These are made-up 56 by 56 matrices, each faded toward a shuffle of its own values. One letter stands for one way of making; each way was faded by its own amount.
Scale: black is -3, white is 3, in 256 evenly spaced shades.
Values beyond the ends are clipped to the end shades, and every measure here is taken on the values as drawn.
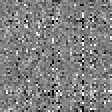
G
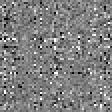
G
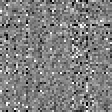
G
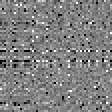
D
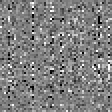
G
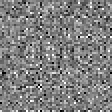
D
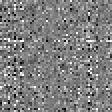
G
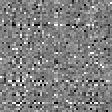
D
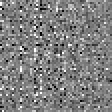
G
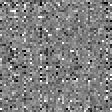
G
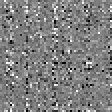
G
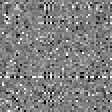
D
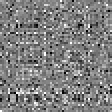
D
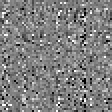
G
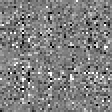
G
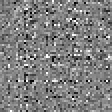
G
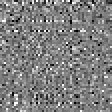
D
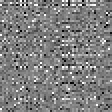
D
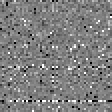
D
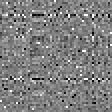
D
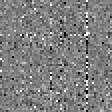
G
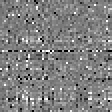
D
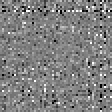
G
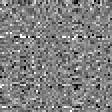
D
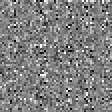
G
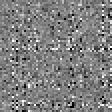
G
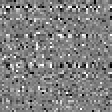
D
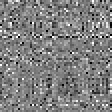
D
